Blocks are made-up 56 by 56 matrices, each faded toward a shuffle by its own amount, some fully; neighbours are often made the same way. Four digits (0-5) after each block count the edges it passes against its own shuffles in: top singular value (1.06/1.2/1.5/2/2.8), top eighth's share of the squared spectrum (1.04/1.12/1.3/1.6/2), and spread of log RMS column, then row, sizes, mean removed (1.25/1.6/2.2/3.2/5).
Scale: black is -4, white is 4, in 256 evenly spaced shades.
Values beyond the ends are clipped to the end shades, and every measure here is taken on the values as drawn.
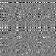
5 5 2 3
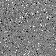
0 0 0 0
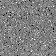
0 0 0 0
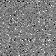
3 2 0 1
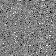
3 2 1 1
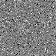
2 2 0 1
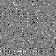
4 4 2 2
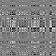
5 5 3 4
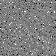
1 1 0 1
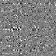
4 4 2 2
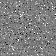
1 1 0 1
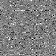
3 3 1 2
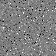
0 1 0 0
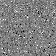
2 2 0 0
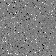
0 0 0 0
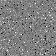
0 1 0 0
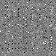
2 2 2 2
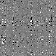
2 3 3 2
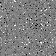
1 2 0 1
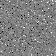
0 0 0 0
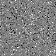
1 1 1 0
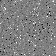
0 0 0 0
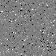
0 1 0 0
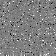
2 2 0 1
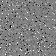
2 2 0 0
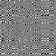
5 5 3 3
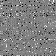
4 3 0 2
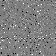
3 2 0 1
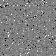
2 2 0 0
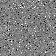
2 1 0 0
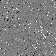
0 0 0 0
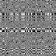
5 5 2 3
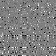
4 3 1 2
